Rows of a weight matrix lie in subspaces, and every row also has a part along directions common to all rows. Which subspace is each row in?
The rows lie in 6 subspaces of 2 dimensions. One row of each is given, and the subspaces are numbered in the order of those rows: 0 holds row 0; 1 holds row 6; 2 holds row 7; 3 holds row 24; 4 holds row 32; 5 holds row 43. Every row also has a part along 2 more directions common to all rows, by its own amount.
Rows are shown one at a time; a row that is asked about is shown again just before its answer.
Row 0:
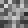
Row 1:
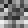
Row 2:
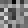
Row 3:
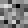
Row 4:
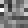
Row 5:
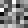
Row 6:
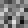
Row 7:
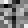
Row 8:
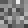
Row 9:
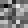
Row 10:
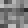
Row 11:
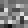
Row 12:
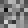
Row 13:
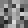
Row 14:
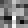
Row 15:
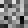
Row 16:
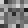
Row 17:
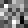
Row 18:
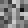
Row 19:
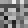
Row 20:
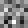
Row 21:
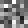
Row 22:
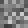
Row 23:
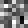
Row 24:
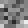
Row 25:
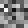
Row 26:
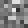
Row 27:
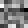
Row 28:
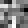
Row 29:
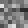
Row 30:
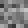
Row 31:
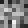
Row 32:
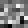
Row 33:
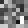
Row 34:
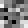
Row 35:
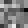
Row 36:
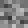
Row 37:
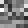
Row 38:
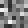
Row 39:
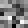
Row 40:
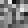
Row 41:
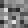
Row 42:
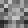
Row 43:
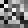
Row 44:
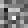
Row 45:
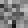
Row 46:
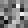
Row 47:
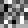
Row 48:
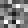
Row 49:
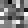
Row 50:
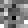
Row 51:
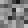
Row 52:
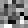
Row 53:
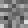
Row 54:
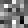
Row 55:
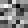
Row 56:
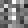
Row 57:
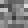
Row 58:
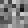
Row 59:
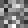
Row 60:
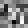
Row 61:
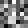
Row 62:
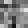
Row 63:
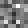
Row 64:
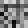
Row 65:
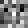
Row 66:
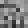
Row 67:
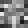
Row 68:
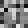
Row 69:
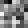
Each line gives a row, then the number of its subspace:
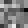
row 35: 5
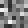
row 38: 4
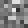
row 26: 2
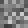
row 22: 4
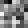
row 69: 0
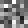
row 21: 3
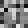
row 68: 5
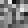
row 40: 0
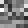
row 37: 4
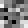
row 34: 3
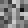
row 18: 0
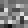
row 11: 4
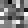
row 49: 0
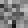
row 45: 5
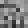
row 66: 2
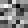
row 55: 1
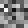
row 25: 5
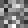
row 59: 1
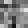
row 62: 5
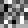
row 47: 1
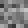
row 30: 5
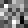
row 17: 3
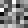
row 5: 4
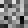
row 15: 2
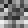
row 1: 0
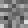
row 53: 3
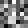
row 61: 4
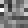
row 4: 4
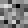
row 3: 1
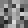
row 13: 0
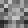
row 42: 0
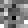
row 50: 3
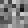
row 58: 0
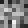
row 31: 5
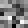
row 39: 1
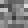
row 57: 4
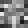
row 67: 4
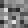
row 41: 3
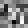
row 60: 3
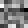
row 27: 5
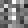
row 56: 2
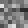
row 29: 5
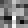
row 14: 1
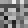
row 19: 2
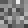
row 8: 2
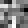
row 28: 5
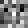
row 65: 0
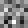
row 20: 1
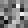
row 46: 0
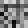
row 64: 2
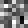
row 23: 3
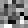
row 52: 4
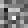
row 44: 3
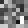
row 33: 2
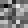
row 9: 1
